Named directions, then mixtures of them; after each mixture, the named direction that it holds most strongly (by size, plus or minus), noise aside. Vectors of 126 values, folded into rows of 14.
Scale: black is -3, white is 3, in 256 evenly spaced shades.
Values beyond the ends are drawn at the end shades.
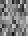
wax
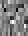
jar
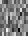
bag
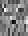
jar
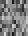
wax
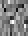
jar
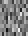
bag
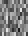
bag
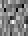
jar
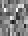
jar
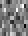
jar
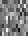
bag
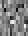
jar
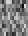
wax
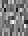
jar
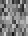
wax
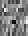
jar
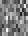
bag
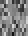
wax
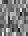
bag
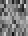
wax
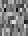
jar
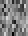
wax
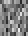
bag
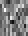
jar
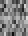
wax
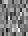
bag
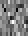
jar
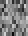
wax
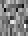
jar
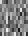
bag
